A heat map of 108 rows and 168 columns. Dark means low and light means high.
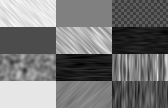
It is made of 4 by 3 panels. Panel 1,1: very high, slanting down to the right, faint in contrast. Panel 1,2: middling, flat. Panel 1,3: low, checkered. Panel 2,1: low, flat. Panel 2,2: high, slanting down to the right. Panel 2,3: very low, streaked across, faint in contrast. Panel 3,1: middling, blotchy. Panel 3,2: very low, streaked across, faint in contrast. Panel 3,3: middling, streaked downward, strong in contrast. Panel 4,1: very high, flat. Panel 4,2: middling, slanting up to the right, faint in contrast. Panel 4,3: low, streaked downward.
